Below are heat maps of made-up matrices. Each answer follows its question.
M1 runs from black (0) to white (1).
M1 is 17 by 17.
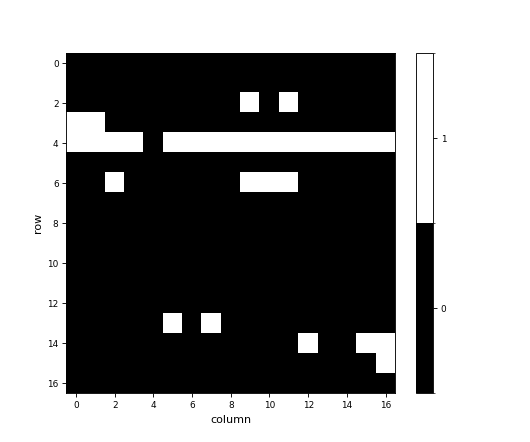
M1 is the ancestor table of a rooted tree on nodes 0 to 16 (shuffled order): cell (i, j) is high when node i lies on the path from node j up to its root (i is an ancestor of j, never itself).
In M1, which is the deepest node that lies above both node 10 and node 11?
6
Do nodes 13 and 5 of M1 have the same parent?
no
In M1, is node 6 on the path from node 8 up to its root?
no
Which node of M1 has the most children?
4
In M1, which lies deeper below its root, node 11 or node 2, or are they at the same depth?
node 11
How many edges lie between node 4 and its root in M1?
0
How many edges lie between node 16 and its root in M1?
3
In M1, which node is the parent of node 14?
4
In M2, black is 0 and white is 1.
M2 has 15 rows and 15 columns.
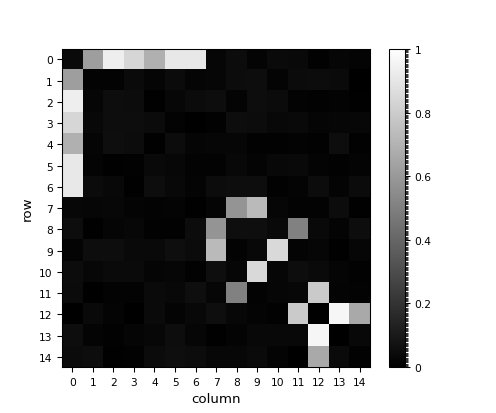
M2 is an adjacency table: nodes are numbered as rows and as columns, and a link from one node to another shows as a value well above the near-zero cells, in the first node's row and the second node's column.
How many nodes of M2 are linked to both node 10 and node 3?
0
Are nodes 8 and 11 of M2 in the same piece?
yes
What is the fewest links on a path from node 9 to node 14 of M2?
5
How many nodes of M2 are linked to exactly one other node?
9
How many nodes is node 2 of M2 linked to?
1
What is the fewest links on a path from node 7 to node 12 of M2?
3
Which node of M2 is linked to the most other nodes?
node 0
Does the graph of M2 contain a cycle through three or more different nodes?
no
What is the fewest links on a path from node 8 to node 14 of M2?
3
